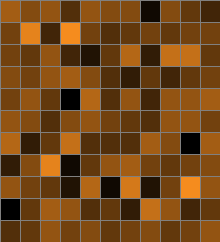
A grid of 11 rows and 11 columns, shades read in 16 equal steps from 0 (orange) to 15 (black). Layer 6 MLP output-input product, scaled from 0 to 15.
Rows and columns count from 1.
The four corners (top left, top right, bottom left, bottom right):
5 11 10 6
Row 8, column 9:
9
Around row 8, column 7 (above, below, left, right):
10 2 6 8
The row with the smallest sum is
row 2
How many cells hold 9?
20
